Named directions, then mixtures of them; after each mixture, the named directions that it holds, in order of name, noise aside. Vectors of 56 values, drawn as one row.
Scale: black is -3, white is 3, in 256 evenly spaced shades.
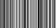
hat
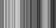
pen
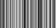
hat, pen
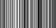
hat, pen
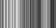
pen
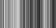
pen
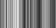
hat, pen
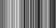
hat, pen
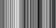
hat, pen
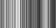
pen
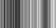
pen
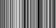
hat, pen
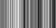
hat, pen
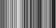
hat, pen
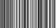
hat
